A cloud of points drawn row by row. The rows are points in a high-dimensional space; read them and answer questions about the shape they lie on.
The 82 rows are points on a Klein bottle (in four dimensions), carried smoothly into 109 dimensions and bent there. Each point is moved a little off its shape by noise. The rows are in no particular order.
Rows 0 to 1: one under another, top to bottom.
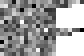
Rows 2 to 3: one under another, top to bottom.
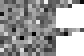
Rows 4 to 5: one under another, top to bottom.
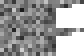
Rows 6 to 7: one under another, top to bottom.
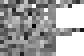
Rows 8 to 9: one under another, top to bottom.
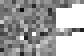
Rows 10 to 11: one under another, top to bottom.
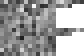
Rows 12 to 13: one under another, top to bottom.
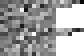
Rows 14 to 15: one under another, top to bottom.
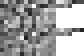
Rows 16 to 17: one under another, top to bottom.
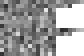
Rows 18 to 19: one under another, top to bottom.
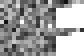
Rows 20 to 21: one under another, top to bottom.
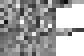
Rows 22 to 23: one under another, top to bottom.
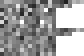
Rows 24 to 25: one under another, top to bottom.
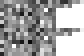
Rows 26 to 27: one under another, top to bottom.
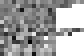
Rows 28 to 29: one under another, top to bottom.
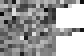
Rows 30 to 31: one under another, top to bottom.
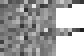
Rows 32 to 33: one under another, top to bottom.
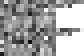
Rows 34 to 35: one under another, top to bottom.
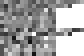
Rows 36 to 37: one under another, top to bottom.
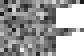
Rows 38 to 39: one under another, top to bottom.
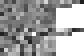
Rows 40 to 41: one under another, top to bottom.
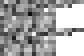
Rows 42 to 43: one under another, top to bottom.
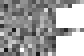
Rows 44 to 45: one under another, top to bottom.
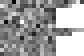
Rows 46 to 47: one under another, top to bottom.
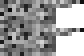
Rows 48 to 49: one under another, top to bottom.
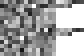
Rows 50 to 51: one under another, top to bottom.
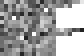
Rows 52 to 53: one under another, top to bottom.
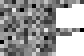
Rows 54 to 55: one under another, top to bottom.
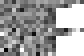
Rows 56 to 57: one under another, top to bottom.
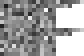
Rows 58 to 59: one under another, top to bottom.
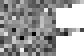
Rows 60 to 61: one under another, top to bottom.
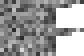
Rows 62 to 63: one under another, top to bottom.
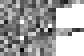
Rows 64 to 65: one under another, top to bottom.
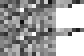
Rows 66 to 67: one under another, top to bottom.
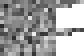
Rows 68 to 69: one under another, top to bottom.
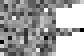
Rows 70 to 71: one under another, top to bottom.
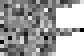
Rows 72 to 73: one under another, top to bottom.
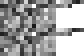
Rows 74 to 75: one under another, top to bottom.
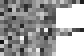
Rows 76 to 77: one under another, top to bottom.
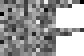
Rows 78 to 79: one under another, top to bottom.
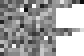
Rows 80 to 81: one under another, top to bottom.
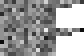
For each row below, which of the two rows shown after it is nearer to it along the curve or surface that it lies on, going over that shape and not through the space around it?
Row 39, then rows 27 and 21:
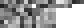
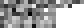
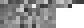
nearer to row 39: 27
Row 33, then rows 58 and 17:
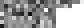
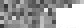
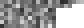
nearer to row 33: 17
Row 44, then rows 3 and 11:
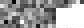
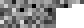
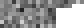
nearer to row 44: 11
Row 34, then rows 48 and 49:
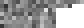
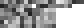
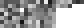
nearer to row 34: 48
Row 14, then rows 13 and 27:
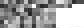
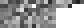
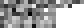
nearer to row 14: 27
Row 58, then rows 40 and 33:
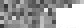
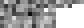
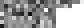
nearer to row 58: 40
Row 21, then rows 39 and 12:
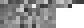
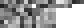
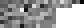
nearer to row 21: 12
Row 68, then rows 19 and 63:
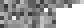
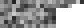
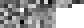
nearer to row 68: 19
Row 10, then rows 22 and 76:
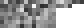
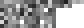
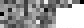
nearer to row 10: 76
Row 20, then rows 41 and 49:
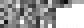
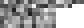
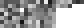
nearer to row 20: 41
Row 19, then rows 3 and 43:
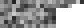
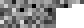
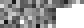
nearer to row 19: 43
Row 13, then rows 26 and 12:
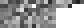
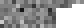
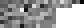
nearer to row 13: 12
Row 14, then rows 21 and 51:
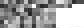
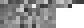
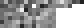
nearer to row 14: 51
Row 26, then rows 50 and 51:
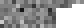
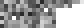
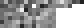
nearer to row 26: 50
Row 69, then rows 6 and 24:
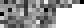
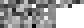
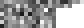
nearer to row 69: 6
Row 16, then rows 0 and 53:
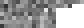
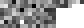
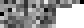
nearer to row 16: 0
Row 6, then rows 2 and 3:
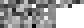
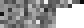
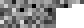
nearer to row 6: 2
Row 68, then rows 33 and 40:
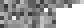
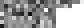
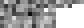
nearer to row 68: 40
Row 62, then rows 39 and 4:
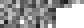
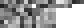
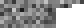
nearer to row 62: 4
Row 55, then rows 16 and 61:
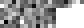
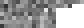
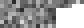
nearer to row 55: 61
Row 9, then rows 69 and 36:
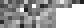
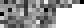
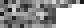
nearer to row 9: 36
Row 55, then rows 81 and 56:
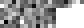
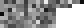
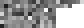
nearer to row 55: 56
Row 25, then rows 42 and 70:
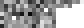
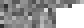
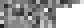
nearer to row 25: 70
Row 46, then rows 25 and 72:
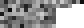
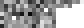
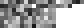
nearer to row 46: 72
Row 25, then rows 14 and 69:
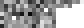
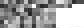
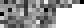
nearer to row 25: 14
